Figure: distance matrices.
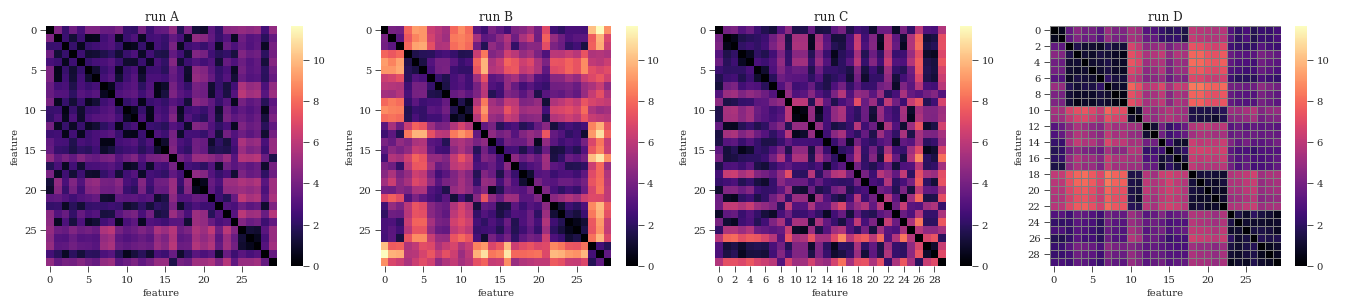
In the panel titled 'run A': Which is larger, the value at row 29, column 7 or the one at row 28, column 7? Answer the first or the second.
the first
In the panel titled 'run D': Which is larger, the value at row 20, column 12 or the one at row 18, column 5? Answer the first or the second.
the second
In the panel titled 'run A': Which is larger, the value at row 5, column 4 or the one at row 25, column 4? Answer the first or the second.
the second
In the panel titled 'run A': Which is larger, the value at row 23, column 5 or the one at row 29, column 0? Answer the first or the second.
the second
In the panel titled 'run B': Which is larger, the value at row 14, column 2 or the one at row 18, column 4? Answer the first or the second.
the second
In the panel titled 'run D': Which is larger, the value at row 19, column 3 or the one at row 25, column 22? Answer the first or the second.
the first
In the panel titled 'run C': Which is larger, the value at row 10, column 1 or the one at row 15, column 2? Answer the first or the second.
the first
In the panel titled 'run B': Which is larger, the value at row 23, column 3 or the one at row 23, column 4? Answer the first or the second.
the second
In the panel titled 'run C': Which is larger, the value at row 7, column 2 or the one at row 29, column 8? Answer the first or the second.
the first
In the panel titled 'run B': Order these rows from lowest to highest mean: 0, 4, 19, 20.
20, 19, 0, 4
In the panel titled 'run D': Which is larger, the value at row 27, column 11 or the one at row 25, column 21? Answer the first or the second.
the second
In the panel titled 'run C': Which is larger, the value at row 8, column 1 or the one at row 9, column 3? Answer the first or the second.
the first
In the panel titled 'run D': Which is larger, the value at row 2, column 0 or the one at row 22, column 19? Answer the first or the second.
the first
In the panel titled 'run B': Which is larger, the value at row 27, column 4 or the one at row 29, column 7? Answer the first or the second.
the first
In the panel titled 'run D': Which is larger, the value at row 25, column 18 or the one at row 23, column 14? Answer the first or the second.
the first
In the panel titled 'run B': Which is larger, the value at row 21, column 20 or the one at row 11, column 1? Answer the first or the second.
the second
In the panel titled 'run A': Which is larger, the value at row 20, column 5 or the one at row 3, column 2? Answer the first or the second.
the first
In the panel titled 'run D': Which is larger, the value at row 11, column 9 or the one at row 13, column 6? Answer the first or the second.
the first
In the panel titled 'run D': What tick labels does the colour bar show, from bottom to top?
0, 2, 4, 6, 8, 10
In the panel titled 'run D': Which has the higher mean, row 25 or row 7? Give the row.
7
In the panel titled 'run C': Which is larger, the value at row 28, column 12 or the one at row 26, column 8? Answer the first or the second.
the second
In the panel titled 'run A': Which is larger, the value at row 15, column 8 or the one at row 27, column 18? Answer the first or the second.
the second
